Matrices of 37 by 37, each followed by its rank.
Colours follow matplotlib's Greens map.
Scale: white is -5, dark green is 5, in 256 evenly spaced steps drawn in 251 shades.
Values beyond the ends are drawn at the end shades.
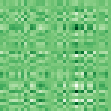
two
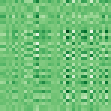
two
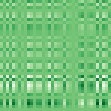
one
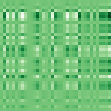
one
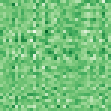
five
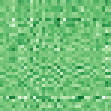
five
